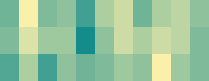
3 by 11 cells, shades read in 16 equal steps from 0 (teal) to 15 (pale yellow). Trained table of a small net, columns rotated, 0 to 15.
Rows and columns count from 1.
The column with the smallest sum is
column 5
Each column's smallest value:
4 10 3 8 0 7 9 6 10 9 7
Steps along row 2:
up down same down up up down up down down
